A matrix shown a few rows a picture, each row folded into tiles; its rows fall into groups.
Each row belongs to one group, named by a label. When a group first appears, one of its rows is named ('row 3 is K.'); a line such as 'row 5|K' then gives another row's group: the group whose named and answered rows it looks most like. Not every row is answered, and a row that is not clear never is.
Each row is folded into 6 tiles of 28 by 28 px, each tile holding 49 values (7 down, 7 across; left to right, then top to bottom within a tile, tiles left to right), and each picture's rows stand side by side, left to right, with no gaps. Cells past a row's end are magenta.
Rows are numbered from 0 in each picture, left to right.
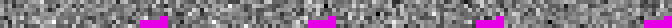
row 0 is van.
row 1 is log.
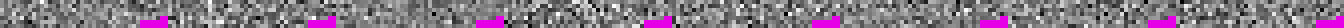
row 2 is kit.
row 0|van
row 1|van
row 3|van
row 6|kit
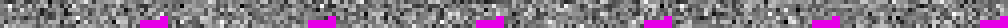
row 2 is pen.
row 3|log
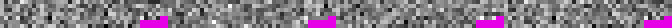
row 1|log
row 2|van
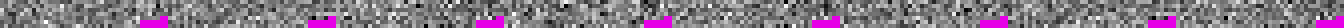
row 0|log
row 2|pen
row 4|pen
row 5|kit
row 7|pen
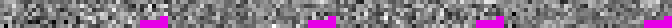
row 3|log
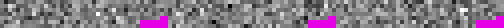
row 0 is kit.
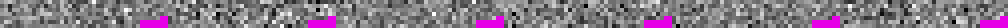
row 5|kit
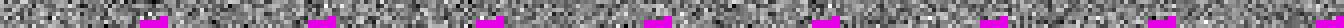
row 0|pen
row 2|pen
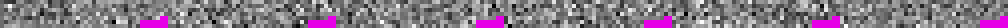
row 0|kit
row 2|log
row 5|kit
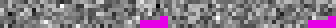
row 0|log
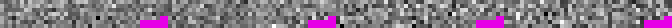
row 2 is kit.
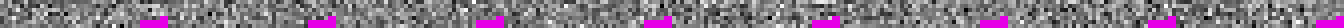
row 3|log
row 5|kit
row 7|kit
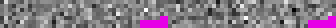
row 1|kit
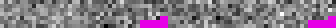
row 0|pen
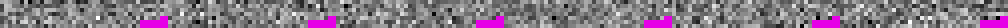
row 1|van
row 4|pen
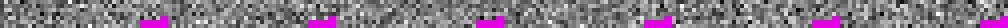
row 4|kit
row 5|log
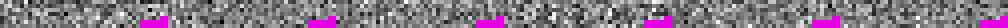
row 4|log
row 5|kit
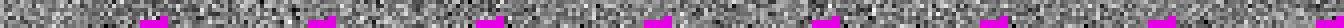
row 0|pen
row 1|kit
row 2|pen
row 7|van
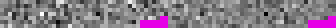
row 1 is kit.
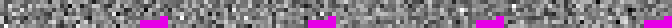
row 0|kit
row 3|kit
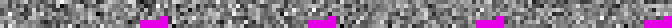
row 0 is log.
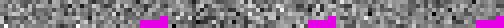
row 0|kit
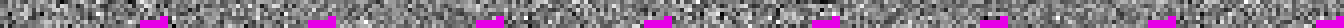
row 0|log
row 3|van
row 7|van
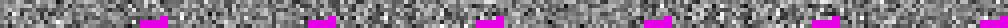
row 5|van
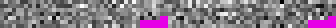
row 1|pen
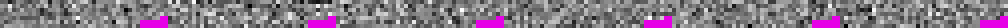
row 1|pen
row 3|van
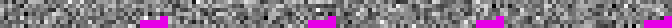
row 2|log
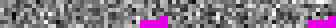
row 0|log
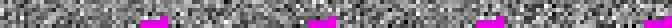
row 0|van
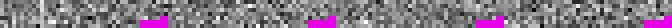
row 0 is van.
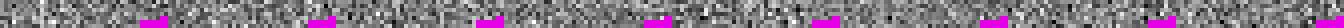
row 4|kit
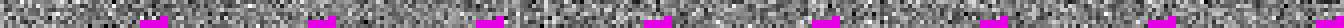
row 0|pen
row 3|van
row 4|log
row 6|log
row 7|pen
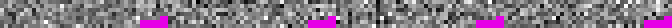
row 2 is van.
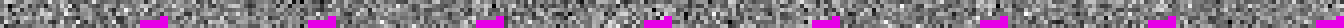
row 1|pen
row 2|log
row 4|log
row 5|log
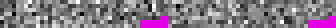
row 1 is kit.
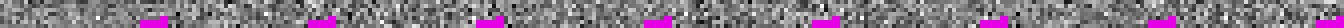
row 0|pen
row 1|log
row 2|log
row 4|van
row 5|van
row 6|log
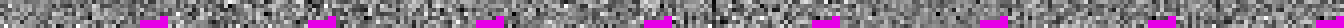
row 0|kit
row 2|kit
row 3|log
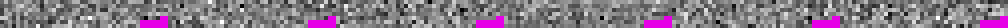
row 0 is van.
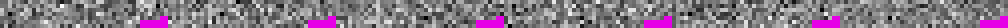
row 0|log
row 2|van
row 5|pen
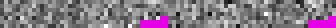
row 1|log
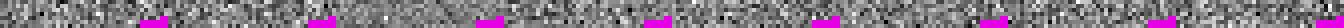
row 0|log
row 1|log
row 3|kit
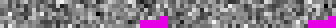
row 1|log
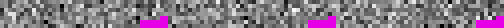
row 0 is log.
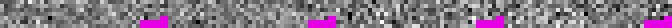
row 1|van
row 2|log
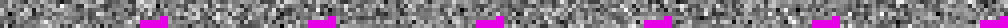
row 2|kit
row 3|log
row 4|kit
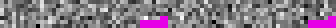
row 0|van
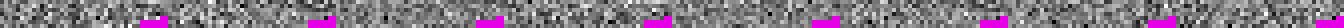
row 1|van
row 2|pen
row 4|kit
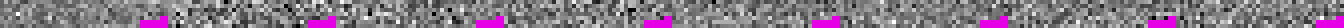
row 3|kit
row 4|pen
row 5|van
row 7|van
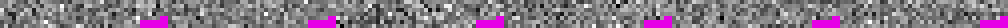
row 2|van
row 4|pen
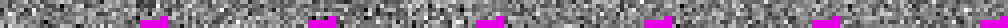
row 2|kit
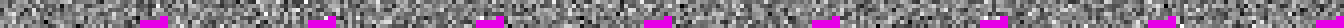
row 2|van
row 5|van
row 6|log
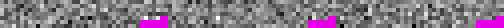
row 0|van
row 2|kit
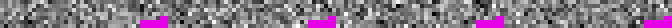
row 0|van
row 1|log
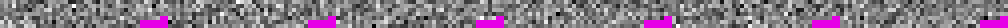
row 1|van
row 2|van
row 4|kit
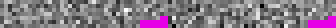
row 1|kit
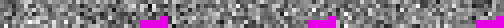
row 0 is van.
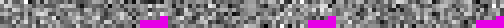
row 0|pen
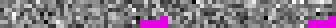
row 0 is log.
